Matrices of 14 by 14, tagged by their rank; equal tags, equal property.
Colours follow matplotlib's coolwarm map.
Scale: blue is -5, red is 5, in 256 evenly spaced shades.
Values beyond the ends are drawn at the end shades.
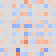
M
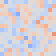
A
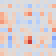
M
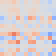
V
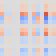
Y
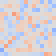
A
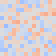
A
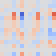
V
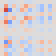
V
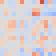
M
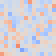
A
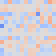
M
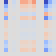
Y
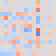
M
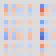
Y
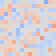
A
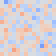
A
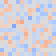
A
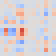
V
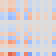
Y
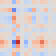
V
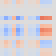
Y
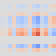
Y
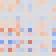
V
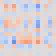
V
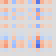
Y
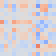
M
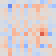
M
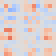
M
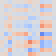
V
